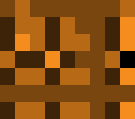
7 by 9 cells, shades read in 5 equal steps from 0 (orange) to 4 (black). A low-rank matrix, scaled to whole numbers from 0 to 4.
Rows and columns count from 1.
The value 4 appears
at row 4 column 9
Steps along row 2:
down same up down up same up down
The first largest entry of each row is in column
1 1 1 9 1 1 1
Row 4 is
1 3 3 0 3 2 2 1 4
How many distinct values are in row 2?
4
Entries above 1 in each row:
7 5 4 6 4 9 4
